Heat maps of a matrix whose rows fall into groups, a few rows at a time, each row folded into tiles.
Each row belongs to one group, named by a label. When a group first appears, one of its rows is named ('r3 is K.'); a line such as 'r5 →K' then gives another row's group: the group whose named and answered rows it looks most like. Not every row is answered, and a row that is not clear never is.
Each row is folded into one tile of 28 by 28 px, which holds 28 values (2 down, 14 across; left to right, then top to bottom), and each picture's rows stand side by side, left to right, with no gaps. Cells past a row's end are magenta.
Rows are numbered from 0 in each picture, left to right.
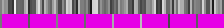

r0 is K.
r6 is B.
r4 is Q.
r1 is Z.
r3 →Z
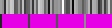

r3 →Z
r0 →B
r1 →B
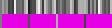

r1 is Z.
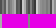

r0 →Q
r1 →Z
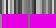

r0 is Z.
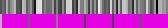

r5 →K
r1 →Z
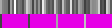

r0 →K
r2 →Q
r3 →Q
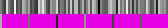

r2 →K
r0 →Q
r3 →Z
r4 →B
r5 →K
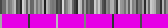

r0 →Q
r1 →K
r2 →Q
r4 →B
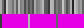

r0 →B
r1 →Q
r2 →K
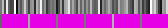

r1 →Z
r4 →Q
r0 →K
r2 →Z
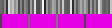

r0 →Z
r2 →K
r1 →K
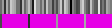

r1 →B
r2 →Z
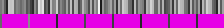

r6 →B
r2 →K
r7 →B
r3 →K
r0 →Z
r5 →B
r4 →B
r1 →Q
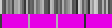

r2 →Q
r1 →Q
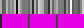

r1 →B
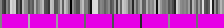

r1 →Q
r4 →B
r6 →Z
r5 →K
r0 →Q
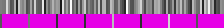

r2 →B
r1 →K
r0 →K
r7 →Z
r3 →K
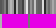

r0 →Z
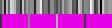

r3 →K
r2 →Q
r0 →B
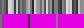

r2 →Q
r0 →Z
